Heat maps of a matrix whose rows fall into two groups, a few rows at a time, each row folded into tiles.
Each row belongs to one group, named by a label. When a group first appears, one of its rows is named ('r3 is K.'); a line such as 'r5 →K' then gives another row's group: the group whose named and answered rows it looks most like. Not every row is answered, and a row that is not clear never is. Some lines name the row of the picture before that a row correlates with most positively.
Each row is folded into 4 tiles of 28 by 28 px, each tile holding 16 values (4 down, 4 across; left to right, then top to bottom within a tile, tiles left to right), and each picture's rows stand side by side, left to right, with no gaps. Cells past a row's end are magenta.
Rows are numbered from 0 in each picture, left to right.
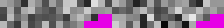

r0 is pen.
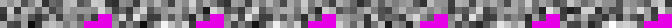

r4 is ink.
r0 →pen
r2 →ink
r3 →pen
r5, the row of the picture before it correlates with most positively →0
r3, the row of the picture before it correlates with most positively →1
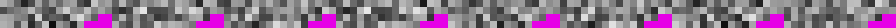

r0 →pen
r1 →pen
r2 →ink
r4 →pen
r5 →ink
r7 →pen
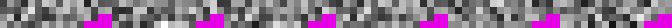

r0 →ink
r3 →ink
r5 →pen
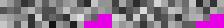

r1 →ink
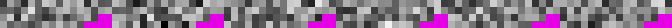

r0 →ink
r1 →pen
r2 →pen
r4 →ink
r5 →pen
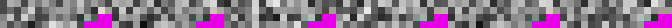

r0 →ink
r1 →pen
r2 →ink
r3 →ink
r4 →pen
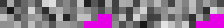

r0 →ink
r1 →ink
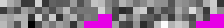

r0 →pen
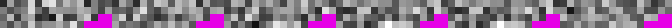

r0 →ink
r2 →ink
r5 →ink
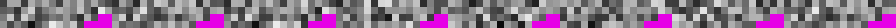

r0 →ink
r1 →ink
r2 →ink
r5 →pen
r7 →ink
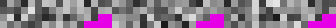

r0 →ink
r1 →pen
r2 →ink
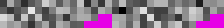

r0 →ink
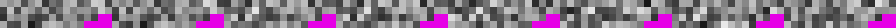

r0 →pen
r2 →ink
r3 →ink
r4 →ink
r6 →ink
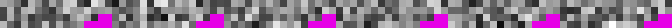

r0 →pen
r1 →ink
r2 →ink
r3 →pen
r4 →pen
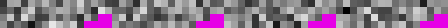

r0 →ink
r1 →ink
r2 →pen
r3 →pen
